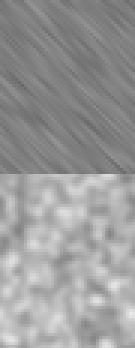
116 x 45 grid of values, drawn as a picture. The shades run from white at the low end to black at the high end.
The table splits into 2 rows of 1 panel. Panel 1,1: middling, slanting down to the right, faint in contrast. Panel 2,1: low, blotchy.
